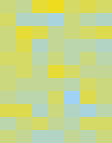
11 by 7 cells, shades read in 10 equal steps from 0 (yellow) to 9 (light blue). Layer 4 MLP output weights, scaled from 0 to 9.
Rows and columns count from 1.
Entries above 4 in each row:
1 5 1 5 3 3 4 4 4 3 5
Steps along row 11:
up up same down up down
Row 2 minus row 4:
-1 5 0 3 -2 0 0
